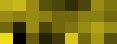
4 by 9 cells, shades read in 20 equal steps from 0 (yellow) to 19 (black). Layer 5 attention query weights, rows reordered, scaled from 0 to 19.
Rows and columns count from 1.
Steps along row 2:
up down up up same down same up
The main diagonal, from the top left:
4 8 7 16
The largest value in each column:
10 19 11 16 14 15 13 8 12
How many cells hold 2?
1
